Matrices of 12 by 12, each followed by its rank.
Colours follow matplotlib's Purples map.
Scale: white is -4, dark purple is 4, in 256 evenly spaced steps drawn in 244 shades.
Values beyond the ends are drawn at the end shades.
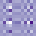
one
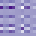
one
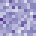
full rank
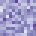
full rank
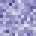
full rank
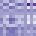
two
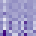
two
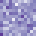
full rank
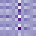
one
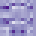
two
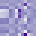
two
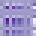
one
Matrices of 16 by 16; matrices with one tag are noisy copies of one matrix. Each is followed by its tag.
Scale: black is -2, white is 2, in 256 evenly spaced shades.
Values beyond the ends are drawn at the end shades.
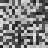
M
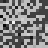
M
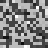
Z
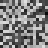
M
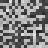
M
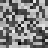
Z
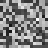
Z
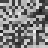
M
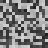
Z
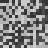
M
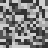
Z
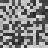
M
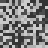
M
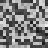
Z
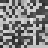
M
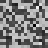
Z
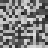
M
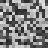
Z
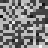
M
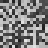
M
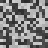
Z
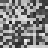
M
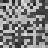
M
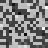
Z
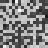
M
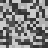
Z
